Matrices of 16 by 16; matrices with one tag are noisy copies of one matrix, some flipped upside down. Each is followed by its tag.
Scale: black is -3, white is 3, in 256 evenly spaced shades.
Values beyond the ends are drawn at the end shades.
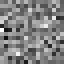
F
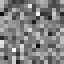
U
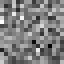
U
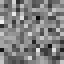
U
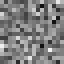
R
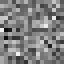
F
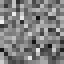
U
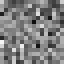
U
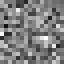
F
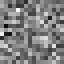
F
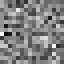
F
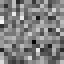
U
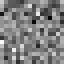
U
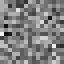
F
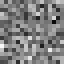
R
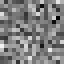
R
